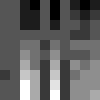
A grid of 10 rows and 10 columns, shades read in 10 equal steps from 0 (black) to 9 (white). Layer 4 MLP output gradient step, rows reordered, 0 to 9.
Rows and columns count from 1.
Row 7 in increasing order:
2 2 3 3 4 4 5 5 6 6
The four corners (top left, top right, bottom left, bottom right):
3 1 3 6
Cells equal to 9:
3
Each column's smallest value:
2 3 1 0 2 0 2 1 0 1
